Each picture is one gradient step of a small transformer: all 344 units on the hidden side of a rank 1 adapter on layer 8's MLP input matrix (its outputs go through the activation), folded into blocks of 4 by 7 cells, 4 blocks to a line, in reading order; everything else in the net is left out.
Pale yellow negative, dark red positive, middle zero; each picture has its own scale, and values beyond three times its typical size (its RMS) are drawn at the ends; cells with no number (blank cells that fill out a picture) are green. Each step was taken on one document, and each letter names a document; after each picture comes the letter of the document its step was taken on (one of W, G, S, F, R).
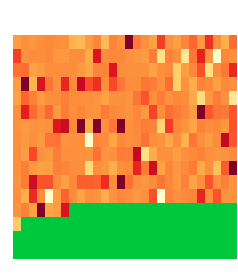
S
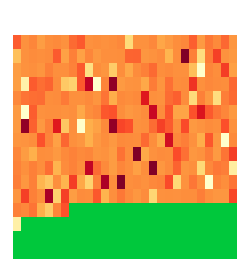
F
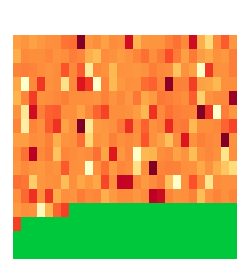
S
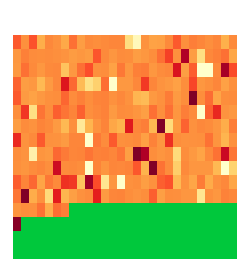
F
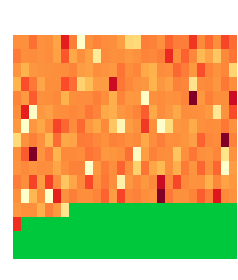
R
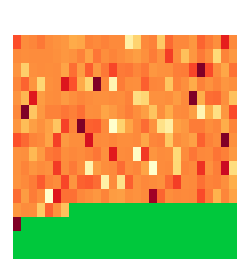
F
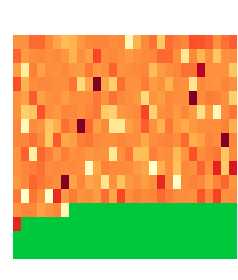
R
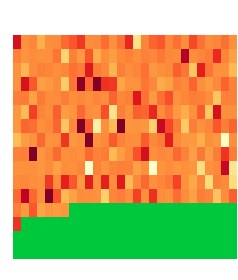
F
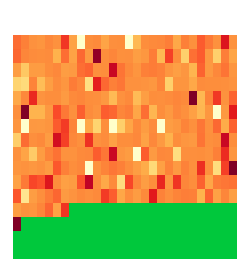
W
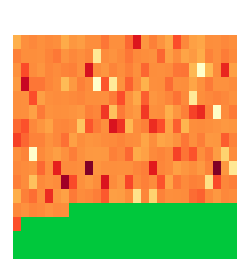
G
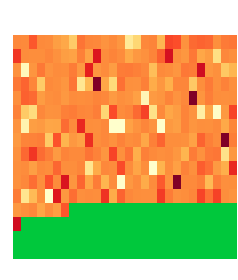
R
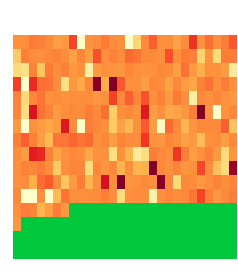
R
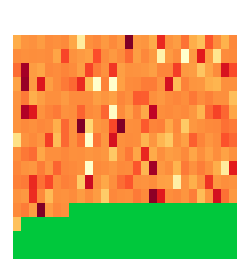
S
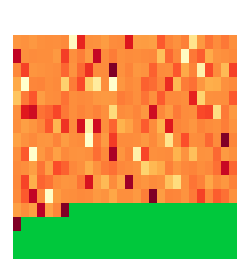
S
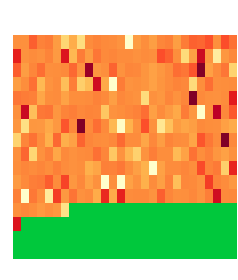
R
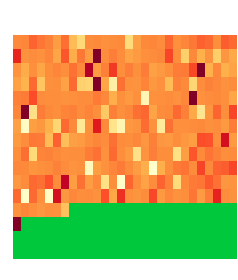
R
